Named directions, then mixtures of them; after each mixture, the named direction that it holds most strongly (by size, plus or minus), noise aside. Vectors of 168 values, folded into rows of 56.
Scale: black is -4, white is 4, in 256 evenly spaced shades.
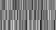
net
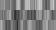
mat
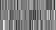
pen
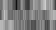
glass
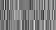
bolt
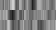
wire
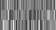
pen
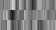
wire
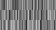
net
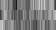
glass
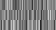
net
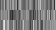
pen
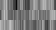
glass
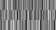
net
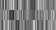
wire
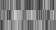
mat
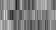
glass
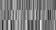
net
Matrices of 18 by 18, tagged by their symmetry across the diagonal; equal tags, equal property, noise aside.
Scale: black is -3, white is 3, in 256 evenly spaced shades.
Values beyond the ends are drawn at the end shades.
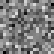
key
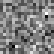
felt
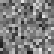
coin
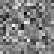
felt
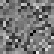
key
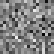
coin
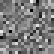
key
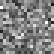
coin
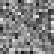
felt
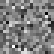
felt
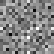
key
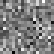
coin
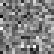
coin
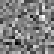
felt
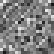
key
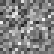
key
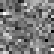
coin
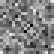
key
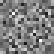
key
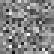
coin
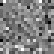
felt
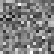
coin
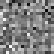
felt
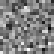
felt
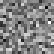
coin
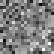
key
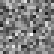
felt
